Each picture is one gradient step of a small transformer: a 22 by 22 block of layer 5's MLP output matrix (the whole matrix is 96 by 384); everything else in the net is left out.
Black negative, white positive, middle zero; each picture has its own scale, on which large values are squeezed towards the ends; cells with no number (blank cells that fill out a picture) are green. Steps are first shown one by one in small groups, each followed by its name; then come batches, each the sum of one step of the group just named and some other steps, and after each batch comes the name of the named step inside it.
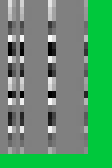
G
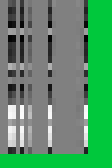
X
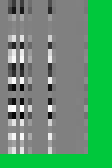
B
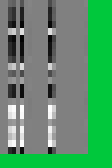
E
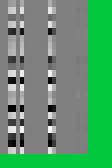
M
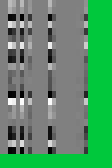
E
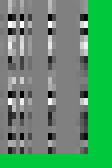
B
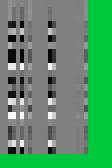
E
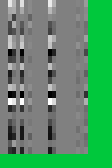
G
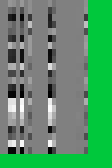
E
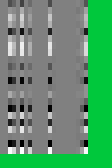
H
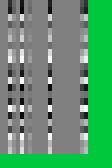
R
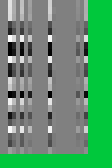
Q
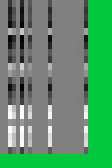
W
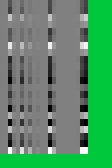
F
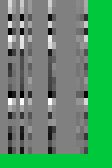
Q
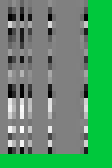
W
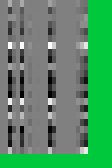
F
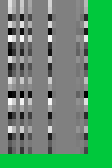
Q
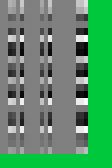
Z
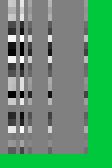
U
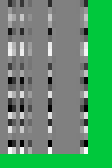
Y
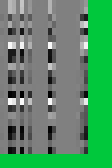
U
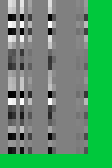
U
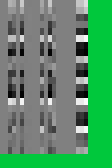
Z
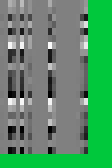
U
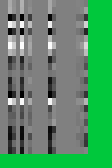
Y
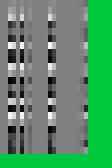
Y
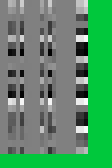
Z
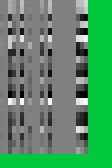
Z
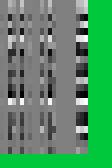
Z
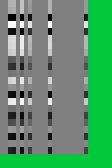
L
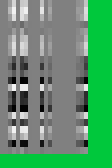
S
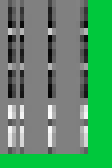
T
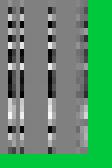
T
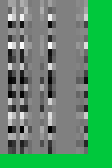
S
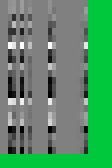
L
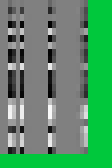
T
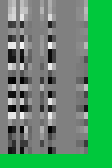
S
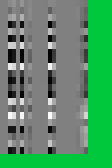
T
